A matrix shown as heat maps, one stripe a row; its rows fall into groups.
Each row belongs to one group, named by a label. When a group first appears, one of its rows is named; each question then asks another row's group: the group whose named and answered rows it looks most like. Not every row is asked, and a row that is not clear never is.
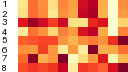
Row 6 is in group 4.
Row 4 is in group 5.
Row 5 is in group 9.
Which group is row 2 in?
5
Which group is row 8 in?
9
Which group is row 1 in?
5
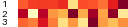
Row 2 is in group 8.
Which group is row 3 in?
4
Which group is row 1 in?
9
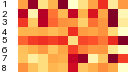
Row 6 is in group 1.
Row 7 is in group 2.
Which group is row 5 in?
9
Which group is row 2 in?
8
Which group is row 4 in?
1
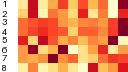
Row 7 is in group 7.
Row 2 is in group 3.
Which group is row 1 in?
3
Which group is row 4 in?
9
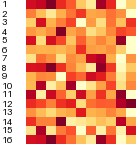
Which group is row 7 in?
5
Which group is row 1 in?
4
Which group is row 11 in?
8
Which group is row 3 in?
3
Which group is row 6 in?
1
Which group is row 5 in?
8
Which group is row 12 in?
9
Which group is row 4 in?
7
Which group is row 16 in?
4
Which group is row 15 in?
3
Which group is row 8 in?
4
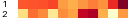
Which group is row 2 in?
5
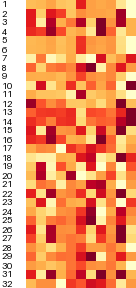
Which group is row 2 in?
8
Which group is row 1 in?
1
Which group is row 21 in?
5
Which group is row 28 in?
1
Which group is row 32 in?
5
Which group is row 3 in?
8
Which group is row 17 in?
5
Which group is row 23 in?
3
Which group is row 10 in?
3
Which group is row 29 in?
2
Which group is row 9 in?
1
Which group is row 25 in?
2
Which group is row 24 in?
2
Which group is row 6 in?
1
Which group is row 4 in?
4
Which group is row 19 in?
3
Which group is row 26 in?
8
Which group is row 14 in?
9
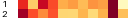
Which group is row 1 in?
8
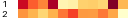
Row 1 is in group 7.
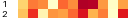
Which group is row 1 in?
5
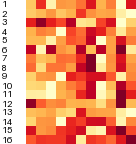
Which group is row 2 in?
1
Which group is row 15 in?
7
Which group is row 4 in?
5
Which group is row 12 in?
7
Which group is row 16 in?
9
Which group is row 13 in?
1
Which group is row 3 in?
4
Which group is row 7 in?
2
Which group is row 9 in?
5
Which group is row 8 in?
2
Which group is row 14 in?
5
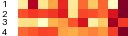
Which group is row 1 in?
3
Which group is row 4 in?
9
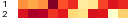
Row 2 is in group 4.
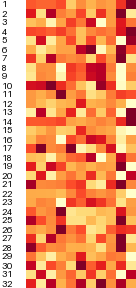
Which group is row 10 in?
4
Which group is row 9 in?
5
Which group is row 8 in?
5
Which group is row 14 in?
9
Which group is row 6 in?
2
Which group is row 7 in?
8
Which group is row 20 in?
3
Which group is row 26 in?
7
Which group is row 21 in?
7
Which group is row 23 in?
5
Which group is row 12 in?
1
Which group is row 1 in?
9
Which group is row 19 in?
8
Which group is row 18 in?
2
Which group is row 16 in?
5
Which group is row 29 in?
1
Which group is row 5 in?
3
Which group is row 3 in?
2
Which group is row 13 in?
3
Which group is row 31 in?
3
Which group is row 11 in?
7
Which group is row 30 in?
8
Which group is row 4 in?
9
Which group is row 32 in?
8
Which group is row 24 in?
7
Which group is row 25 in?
7
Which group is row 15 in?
1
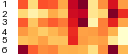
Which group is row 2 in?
2
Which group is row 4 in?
1
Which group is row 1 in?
2
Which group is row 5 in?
1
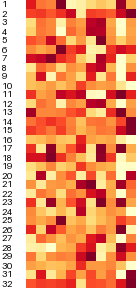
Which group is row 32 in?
9
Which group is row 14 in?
9
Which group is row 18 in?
4
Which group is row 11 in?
7
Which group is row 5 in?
4
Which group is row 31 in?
3
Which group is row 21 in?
2
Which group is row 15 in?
9
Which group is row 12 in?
5
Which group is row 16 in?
1
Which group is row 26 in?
8
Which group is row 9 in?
3
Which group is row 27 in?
5
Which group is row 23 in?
8
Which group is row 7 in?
4
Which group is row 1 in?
7
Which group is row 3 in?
5
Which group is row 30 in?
1
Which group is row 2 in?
9
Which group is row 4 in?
5
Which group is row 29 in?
2
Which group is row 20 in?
3
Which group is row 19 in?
1
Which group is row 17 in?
8
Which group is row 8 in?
5
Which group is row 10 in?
1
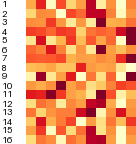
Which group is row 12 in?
5
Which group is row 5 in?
3
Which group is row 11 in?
4
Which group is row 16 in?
5
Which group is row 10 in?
7
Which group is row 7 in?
9
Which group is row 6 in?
4
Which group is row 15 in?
3
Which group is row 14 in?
3
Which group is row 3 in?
4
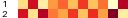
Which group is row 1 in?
3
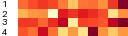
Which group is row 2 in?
5
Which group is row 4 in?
4
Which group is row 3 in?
9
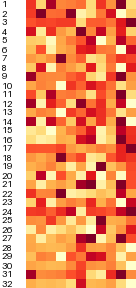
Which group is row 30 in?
1
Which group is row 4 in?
8
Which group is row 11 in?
8
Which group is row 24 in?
9
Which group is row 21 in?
2
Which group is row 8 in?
3
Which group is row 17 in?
9
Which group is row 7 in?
7
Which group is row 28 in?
1
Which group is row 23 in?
3
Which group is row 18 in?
7
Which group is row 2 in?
4
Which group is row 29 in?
5
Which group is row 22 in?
7
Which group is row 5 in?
2
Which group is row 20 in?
3
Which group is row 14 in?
8
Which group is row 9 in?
7
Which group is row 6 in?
3
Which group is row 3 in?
9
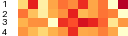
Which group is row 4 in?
1
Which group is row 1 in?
3
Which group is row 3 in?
5
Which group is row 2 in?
1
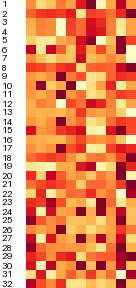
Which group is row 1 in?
2
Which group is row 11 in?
7
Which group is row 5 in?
2
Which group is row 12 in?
5
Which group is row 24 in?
8
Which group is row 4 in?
5
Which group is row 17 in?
7
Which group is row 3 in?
5
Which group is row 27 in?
8
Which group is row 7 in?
1
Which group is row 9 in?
7
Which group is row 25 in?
7
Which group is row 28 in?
7
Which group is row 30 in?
8
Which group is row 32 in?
7
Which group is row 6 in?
8
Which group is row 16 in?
1
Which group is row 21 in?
9
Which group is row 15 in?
7
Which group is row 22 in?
3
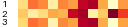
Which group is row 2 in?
2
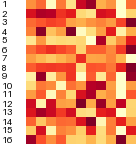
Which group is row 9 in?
3
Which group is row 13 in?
4
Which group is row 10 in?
5
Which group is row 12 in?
8
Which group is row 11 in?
3
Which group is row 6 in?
9
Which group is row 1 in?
3
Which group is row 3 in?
9
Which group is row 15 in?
3
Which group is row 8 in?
9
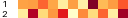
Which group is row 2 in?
3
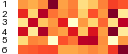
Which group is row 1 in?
7
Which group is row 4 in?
8
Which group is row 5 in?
5
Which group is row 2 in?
8
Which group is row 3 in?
3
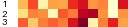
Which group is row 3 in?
2
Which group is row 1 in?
3
